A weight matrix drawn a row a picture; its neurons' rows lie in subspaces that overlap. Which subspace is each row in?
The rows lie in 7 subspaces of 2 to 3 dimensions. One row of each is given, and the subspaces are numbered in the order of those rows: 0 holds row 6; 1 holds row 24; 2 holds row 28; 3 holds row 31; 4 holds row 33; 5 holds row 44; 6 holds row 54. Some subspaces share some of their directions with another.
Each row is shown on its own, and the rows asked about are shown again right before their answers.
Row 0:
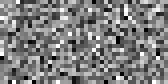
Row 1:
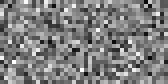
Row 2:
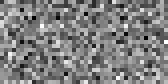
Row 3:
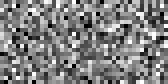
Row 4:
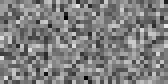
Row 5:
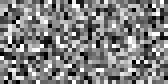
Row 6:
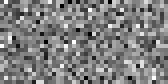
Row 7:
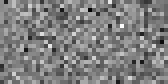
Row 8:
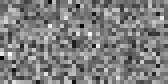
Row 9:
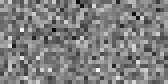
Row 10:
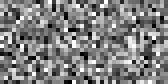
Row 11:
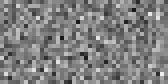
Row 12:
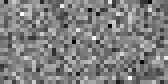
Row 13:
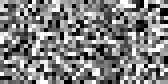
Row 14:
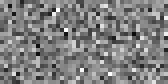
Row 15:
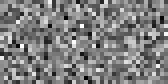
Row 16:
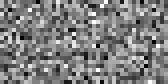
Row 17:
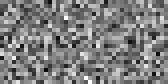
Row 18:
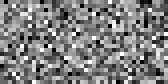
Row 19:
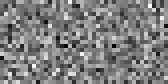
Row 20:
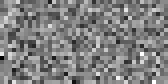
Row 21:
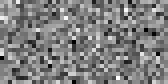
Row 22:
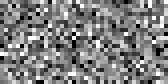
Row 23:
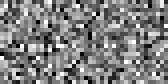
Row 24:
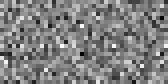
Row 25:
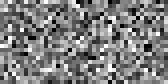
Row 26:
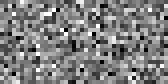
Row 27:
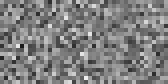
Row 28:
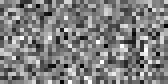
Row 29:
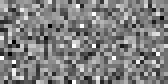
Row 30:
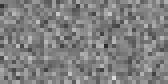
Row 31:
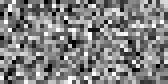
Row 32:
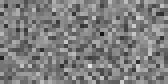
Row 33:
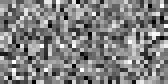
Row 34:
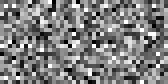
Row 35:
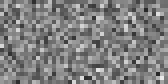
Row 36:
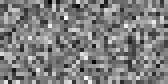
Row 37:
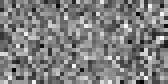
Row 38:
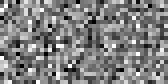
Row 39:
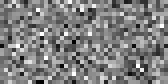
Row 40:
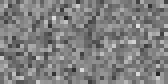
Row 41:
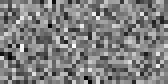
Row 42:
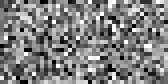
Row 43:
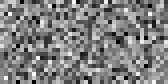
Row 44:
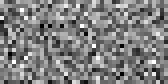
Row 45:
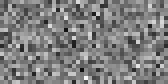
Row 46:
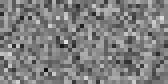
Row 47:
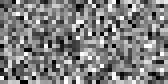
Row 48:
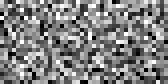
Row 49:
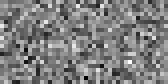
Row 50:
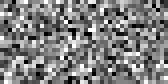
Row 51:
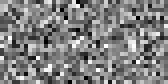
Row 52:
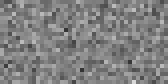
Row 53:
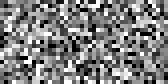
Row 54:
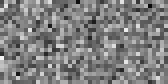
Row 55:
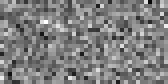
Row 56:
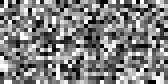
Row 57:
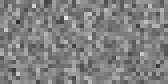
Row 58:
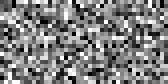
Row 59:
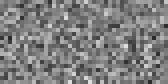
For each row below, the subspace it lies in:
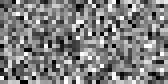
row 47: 1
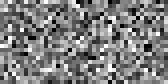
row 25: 1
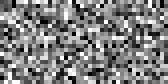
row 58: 3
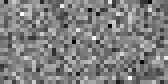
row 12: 0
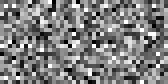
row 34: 4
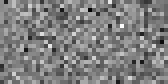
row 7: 0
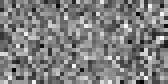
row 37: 4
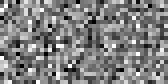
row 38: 6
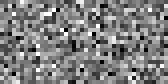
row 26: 2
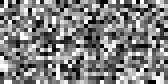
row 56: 6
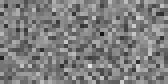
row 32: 4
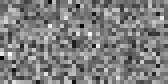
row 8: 5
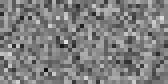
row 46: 1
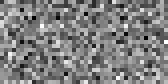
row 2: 5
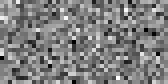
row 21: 5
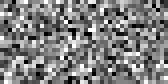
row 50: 3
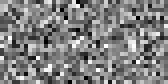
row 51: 1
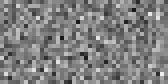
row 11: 4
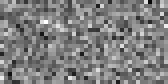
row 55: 3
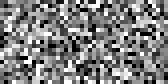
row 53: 3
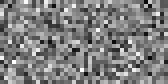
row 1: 3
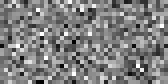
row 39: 0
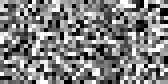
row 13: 4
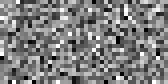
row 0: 5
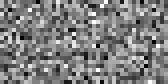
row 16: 6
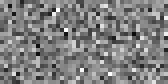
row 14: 2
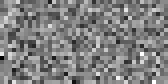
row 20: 5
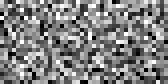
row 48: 5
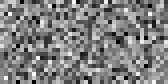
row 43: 5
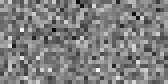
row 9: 1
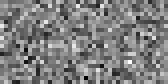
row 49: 3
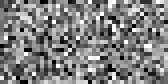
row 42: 1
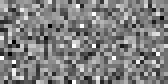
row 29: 5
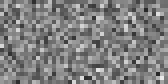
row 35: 4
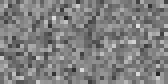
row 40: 6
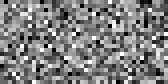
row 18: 0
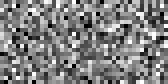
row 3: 4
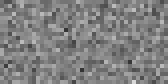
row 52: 2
